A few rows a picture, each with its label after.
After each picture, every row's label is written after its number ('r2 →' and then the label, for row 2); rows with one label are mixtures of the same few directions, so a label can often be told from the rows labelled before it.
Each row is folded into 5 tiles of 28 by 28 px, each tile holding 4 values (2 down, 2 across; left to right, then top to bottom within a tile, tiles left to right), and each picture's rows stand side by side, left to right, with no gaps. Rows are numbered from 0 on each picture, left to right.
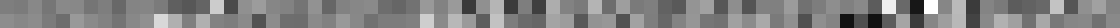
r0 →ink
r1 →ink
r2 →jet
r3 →ink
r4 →ink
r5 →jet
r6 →ink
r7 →ink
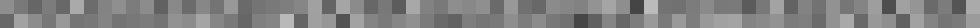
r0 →ink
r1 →jet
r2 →ink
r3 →ink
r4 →ink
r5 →ink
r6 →ink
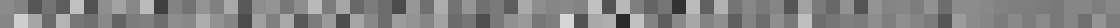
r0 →ink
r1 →jet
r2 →ink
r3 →jet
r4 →ink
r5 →jet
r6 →jet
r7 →jet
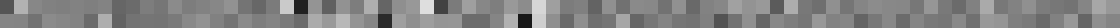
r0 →jet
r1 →jet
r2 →jet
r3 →jet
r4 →ink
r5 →ink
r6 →ink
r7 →jet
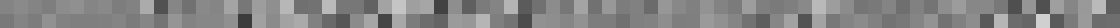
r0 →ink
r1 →jet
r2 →jet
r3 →jet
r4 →jet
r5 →jet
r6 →jet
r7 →ink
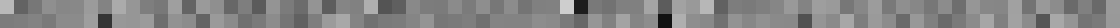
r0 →jet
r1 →ink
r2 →jet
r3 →ink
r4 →jet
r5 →jet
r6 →ink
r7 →ink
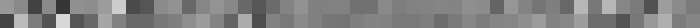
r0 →ink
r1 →jet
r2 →jet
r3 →ink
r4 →jet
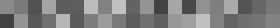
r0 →ink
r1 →jet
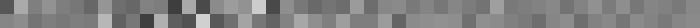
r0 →jet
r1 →ink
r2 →ink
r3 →ink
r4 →ink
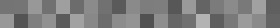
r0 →ink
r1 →ink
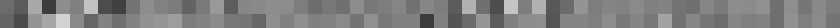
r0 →jet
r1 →ink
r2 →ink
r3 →ink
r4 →jet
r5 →ink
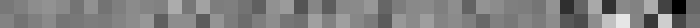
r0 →ink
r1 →ink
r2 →jet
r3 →ink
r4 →jet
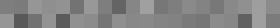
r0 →ink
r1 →jet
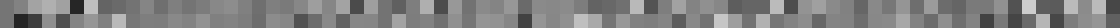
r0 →ink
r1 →jet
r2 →ink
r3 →jet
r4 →ink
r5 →ink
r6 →jet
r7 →ink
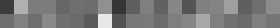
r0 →jet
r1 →jet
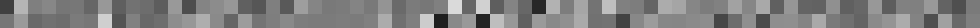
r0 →jet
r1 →jet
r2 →jet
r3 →ink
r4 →jet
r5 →ink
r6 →jet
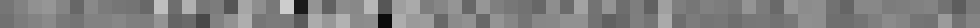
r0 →ink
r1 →jet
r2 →jet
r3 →ink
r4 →jet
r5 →ink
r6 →jet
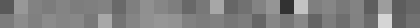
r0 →jet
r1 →ink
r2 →jet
